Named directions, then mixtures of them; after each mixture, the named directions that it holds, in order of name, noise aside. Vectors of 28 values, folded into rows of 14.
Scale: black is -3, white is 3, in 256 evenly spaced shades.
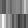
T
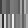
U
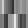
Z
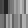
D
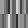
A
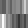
T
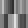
Z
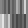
A, T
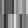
D, Z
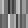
A, Z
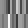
A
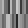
A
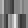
Z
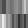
T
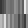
T, U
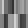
Z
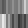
T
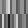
A, U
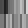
D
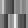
Z
